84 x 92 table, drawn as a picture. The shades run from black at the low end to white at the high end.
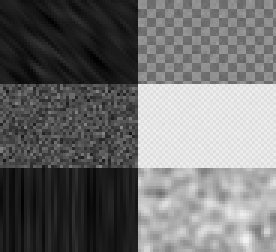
The table splits into 3 rows of 2 panels. Panel 1,1: very low, slanting down to the right, faint in contrast. Panel 1,2: middling, checkered. Panel 2,1: low, fine-grained. Panel 2,2: very high, checkered, faint in contrast. Panel 3,1: very low, streaked downward, faint in contrast. Panel 3,2: high, blotchy.
